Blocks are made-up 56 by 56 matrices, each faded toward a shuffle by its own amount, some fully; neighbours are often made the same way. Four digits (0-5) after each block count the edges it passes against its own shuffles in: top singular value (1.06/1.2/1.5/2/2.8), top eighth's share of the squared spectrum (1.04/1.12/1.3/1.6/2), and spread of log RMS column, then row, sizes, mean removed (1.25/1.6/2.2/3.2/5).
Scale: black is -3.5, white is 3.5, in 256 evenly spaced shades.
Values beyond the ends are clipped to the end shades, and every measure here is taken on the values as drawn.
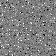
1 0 0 0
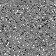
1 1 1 1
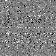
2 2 1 2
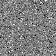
0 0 0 0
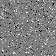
0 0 0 0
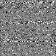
2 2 0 3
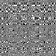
4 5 1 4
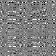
4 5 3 3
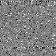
3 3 1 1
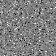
2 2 0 1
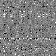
3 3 1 2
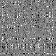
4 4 2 2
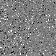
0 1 1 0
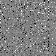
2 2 1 1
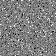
0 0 0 0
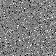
0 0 0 0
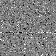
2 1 0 1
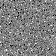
0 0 0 0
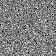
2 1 0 0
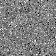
2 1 0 0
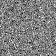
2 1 0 0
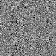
3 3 1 1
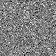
2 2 0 0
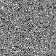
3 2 1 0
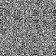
3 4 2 1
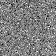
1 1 0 0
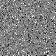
3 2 0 0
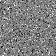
1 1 0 0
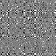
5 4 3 3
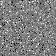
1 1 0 0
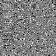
3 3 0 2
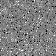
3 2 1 0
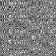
4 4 2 2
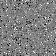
2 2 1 1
